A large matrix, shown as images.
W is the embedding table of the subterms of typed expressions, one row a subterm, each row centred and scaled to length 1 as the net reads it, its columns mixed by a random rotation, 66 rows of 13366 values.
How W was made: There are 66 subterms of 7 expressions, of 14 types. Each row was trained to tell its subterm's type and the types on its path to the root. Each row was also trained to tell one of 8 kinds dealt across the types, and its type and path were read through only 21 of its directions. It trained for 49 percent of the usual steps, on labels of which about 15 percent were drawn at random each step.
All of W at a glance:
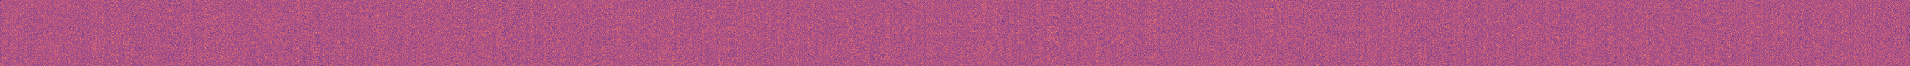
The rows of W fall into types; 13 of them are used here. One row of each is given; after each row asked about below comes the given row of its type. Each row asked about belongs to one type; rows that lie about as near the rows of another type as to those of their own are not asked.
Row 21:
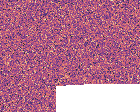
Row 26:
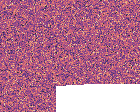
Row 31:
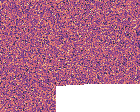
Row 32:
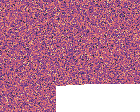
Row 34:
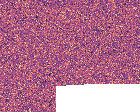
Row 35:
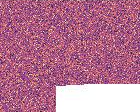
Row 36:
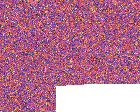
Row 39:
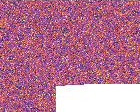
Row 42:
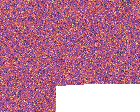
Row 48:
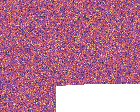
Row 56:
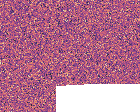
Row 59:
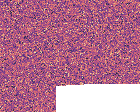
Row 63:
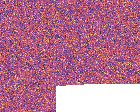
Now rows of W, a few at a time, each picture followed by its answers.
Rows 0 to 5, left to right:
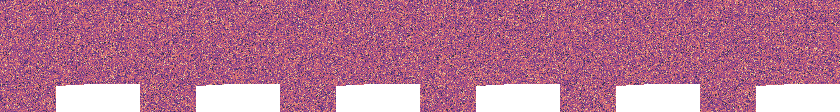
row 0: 48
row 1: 36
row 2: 26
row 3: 63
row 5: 36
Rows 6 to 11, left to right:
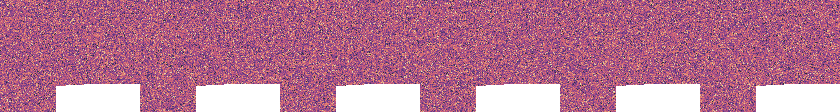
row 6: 32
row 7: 63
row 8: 31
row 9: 34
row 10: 35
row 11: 39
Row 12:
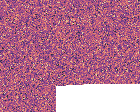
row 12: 36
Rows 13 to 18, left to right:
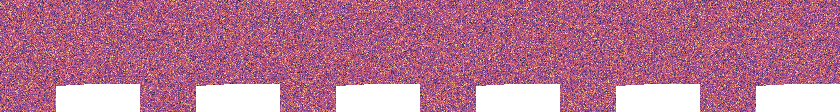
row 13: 31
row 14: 56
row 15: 26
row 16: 35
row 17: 48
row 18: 34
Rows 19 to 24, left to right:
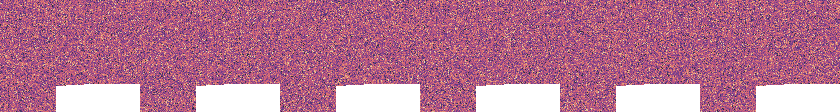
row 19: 31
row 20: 56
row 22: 56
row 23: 48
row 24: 42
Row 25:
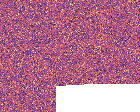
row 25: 36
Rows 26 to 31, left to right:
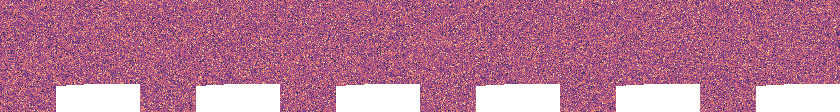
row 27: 26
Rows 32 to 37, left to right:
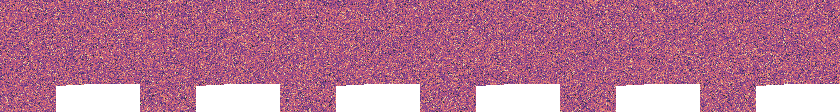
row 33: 21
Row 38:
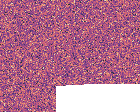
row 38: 26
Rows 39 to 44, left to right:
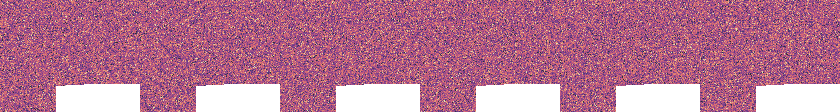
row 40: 26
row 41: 42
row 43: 42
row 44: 56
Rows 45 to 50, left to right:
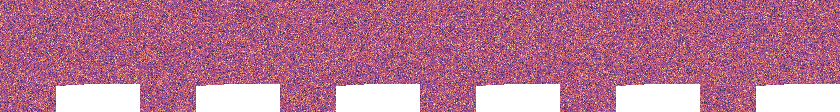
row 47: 35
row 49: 63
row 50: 39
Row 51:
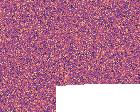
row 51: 32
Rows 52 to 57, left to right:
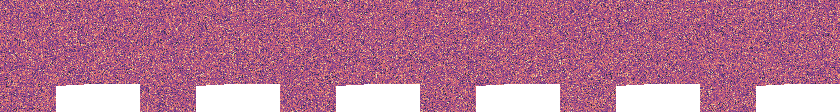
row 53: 56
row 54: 36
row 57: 48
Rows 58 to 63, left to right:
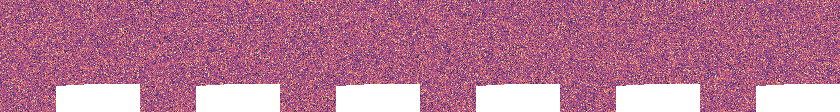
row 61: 32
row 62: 35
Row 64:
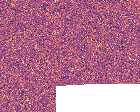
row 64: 35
